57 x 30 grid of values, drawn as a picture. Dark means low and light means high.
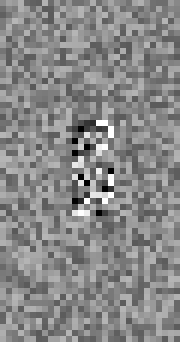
The texture is fine-grained noise. An odd patch, rougher than its surroundings, sits in the centre. There are no regular stripes. No seam splits the table. Values change most from cell to cell in the centre. No row or column stands out. Neither half mirrors the other.
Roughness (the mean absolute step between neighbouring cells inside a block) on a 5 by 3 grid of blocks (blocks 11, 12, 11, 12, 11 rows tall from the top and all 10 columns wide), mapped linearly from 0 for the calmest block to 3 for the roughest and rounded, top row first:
000 / 010 / 030 / 000 / 000
